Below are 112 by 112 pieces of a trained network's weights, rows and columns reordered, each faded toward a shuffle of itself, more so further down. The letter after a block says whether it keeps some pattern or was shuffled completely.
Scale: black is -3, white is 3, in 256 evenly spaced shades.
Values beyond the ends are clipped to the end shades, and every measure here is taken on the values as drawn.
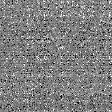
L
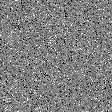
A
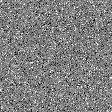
A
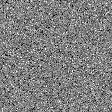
A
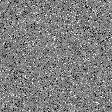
A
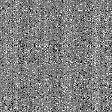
L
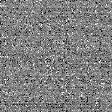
L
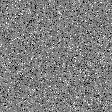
A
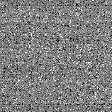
L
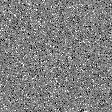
A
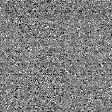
L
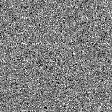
L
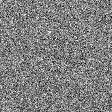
A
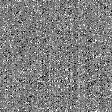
L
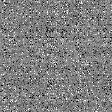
L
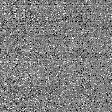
L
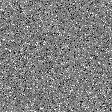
A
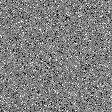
A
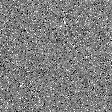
A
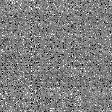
L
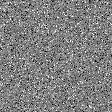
A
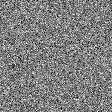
A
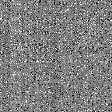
L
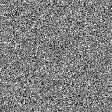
L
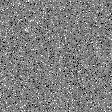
A
